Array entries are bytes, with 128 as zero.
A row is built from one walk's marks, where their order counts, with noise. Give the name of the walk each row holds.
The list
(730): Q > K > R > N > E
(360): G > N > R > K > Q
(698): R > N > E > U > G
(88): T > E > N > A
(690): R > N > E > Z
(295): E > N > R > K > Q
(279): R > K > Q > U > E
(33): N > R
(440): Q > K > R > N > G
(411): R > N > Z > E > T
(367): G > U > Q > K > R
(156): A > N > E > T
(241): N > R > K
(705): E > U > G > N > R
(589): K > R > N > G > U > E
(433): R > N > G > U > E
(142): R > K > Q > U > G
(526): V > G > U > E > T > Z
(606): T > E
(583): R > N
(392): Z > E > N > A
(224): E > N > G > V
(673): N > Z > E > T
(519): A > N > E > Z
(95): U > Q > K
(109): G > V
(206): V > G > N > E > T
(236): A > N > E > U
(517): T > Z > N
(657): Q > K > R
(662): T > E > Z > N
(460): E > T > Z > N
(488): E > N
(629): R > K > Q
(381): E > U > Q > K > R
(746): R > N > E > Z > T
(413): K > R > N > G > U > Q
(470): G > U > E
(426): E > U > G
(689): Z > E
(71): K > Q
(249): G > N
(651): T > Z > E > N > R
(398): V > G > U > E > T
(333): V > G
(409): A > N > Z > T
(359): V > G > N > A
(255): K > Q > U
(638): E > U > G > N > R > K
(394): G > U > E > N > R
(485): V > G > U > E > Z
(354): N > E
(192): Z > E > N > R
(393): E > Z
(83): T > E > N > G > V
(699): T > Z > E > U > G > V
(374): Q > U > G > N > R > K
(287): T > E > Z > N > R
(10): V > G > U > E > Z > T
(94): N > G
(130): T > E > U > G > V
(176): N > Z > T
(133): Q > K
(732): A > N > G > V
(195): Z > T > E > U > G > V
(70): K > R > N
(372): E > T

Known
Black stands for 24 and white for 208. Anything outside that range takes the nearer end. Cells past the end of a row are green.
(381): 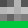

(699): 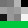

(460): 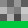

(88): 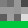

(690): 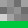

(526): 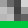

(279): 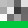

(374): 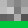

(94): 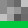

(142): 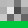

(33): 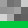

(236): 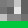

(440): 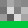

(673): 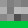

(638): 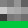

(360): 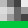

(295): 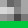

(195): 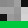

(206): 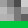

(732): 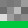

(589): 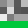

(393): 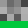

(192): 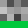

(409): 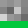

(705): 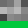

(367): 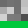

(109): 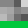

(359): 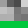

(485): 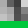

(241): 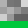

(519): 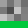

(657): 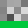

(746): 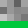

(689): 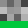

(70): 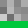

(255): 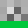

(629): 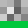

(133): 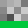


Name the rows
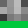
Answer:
(426)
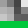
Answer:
(398)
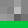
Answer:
(354)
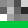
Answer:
(433)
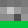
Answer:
(224)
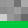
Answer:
(411)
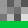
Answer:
(517)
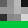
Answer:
(130)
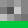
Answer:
(156)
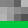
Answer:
(249)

